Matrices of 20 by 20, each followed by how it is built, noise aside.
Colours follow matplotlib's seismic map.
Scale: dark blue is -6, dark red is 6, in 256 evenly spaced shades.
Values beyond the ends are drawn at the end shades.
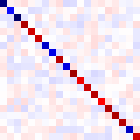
diagonal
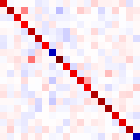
diagonal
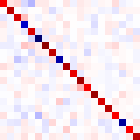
diagonal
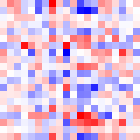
low rank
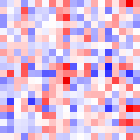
low rank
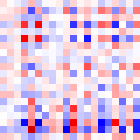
low rank
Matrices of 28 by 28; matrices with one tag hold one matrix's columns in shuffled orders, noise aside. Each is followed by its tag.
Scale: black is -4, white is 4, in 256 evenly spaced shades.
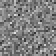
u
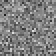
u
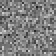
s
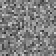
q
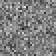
q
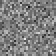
s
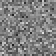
u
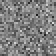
u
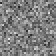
s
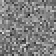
u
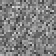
q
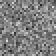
q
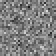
s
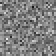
s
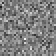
s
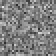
q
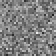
u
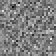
s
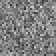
q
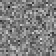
s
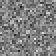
s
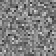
s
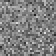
u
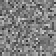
s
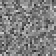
q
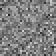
u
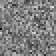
q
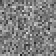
q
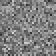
u
